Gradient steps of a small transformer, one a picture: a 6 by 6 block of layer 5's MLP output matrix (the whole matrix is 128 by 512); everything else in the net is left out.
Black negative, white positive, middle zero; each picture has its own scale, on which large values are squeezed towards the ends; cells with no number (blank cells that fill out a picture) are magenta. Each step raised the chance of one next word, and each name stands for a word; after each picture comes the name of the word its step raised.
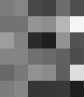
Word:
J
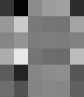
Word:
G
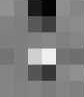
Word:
G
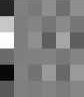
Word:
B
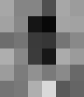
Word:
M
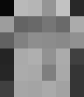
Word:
M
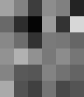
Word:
J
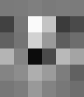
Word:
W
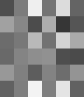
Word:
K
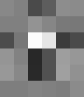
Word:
B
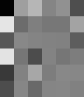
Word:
G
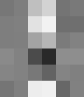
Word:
W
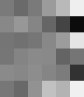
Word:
K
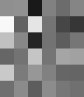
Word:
J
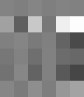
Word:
W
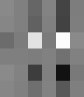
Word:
B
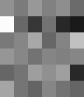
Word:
W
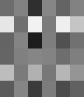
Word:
J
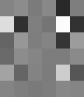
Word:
J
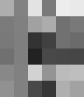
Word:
G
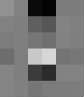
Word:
G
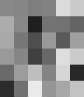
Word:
M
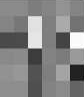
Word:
B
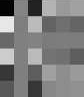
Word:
G
